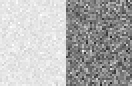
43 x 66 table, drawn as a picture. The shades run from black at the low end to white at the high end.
It is made of 1 by 2 panels. Panel 1,1: very high, fine-grained, faint in contrast. Panel 1,2: middling, fine-grained, strong in contrast.
